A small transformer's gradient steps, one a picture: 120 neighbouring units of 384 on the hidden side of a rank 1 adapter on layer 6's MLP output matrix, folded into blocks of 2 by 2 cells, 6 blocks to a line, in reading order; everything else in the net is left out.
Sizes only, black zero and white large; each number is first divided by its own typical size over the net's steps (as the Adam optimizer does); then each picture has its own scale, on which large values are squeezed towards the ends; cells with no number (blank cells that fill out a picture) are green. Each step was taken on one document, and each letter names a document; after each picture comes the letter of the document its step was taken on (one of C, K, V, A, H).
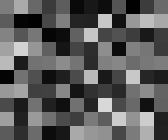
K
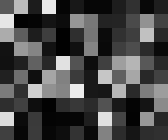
K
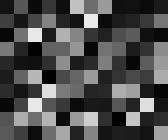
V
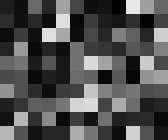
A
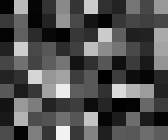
V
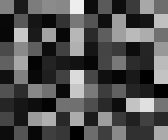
A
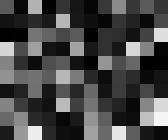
A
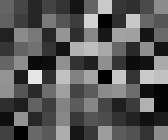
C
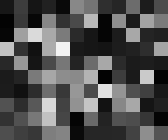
V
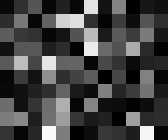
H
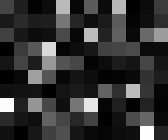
H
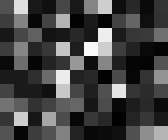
V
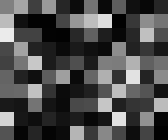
K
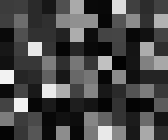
A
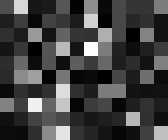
V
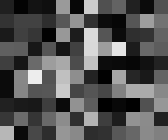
C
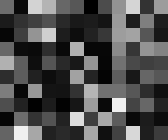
A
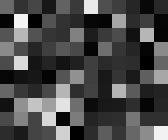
V
